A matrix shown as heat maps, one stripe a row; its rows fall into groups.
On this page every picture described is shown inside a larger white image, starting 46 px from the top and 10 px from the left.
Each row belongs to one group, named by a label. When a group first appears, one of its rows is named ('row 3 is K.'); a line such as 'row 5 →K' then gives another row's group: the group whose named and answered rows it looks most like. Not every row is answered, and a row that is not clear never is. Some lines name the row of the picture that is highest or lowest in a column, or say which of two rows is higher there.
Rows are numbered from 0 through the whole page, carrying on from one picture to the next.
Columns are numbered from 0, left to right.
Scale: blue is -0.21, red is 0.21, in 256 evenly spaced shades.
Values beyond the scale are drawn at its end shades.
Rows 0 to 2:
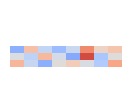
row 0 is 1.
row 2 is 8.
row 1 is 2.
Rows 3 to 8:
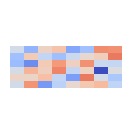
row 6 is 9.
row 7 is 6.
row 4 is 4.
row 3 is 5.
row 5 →2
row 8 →1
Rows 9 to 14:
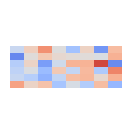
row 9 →9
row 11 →1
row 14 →6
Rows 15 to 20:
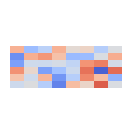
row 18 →8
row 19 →6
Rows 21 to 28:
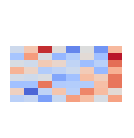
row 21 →9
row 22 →4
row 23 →5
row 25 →4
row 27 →2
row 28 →8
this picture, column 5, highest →27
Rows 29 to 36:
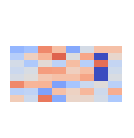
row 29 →5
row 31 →1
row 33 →9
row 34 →6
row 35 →8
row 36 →6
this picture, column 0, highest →34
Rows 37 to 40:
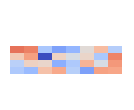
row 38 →8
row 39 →4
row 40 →5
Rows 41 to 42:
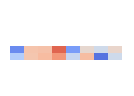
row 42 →9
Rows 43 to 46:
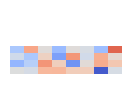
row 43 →4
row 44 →1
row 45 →5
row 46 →9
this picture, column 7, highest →43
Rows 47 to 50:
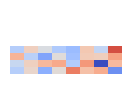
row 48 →8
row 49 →9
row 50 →1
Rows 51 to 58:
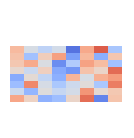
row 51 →6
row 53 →6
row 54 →4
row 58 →8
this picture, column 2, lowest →58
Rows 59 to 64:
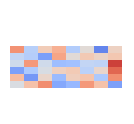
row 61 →4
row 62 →5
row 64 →6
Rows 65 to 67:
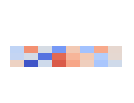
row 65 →1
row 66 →8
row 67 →2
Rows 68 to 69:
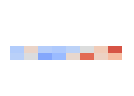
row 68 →4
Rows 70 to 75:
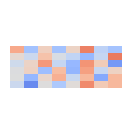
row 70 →6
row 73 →8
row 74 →2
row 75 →2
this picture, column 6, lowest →74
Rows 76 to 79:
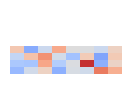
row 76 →2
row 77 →9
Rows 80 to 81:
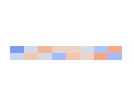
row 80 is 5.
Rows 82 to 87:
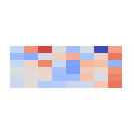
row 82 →9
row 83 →5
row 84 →6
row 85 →4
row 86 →4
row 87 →4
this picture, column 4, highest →83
